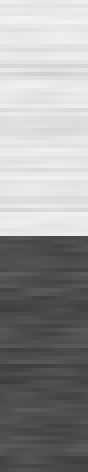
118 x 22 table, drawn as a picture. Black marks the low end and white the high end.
It is made of 2 by 1 panels. Panel 1,1: very high, streaked across, faint in contrast. Panel 2,1: low, streaked across, faint in contrast.
